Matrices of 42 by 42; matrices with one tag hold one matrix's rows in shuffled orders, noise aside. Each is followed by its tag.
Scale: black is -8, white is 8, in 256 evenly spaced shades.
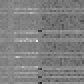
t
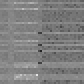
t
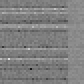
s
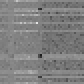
t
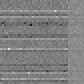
s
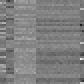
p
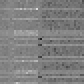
t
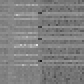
t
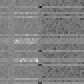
t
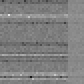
s
